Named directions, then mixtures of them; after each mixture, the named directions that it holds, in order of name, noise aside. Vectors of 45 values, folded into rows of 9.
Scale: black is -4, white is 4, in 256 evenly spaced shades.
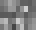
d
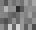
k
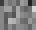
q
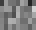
q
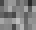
d, q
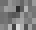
d, k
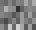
k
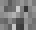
d, k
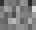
q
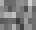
d, q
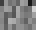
q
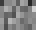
q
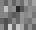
k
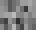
d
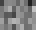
d, q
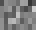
q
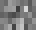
d, k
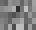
d, k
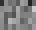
q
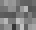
d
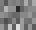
k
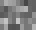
d, k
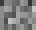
q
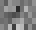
d, k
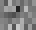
d, k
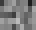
d, q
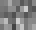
d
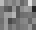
q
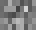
d, k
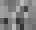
d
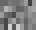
k, q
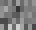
k
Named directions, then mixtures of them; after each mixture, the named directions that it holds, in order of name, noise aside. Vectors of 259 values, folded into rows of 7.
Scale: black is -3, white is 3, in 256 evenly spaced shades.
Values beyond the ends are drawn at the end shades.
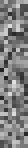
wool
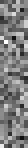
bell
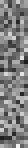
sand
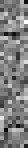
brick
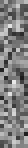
wool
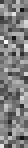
bell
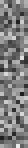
sand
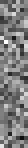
bell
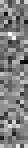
brick, sand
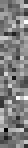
brick, sand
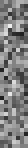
wool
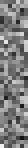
bell, sand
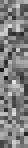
wool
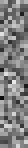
sand, wool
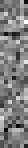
brick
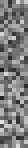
sand, wool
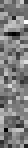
brick, wool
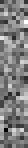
bell, brick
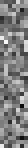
bell, sand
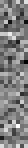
brick, sand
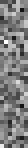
bell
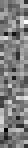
brick, sand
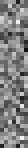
bell, sand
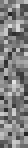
wool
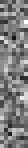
bell, brick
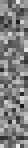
bell, sand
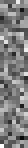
bell, sand
